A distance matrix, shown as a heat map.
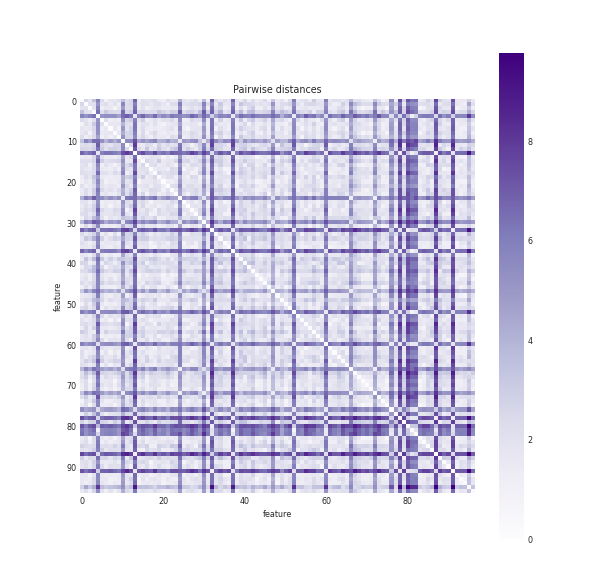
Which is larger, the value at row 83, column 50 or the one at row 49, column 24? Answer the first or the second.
the second
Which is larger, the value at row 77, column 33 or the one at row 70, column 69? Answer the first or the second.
the first
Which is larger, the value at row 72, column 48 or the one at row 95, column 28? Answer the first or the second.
the first
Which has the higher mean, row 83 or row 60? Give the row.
60
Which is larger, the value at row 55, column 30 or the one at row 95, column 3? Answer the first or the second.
the first
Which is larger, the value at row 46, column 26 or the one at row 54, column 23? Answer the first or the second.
the second
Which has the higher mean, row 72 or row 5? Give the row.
72
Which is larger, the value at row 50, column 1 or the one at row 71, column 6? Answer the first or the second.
the first
